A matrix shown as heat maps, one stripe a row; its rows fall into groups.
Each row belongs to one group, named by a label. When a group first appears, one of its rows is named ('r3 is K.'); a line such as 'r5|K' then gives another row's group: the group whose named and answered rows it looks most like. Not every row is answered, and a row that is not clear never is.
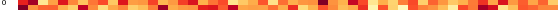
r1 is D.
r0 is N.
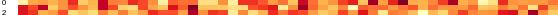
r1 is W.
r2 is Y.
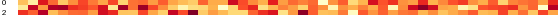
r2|W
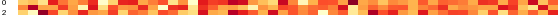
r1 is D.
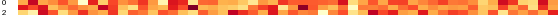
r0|D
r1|W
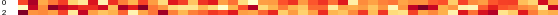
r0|D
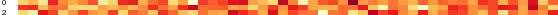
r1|Y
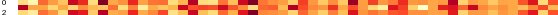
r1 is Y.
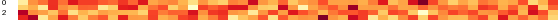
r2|Y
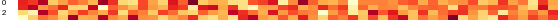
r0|W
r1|D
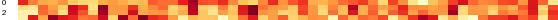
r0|Y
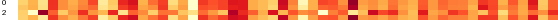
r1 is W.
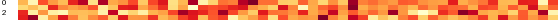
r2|Y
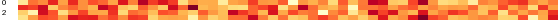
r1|W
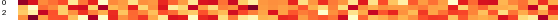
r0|D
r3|D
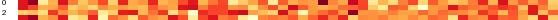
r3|D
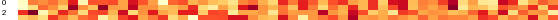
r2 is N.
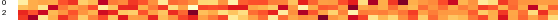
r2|W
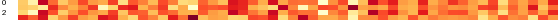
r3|W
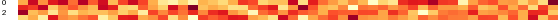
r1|W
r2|Y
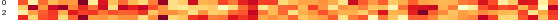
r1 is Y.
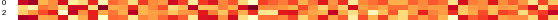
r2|D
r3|D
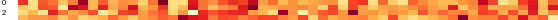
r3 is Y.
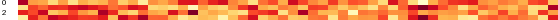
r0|Y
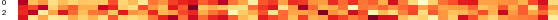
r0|Y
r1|W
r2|N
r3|Y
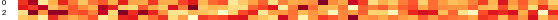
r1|W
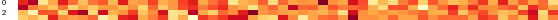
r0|N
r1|Y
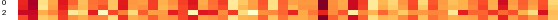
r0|N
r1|N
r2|D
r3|N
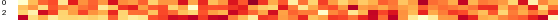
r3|Y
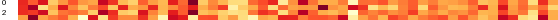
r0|W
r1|N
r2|W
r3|D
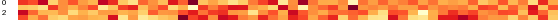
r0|W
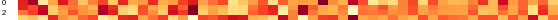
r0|N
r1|W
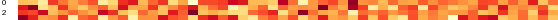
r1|N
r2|W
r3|D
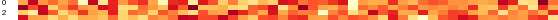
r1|W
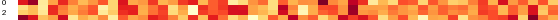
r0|N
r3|Y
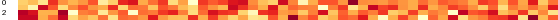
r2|D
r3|Y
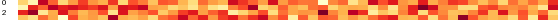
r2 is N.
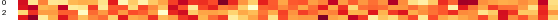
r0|Y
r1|D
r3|N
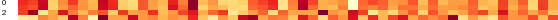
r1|W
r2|N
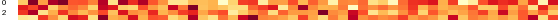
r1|W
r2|N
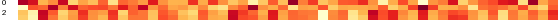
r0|Y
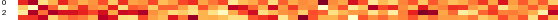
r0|N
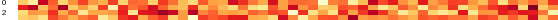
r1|Y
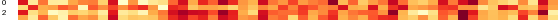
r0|Y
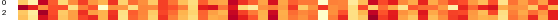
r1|D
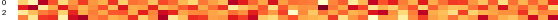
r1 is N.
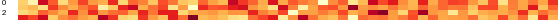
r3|W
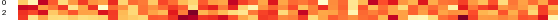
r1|D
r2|W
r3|Y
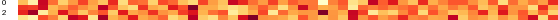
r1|W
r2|N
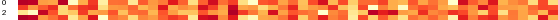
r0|D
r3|D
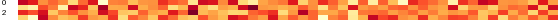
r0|D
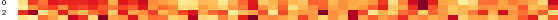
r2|N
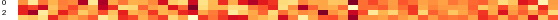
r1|W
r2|N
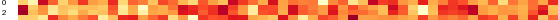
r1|Y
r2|Y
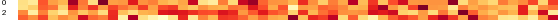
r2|Y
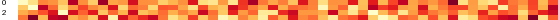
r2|D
